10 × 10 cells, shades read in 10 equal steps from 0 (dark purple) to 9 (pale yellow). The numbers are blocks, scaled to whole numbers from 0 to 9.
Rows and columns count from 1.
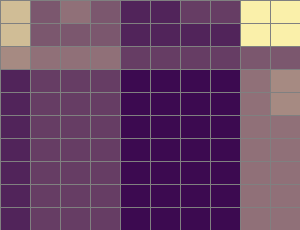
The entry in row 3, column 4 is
4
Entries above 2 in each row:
6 6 6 2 2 2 2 2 2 2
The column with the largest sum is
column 10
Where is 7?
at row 1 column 1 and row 2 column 1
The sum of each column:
26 24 25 24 4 4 5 5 49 51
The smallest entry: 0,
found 28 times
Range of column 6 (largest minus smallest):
2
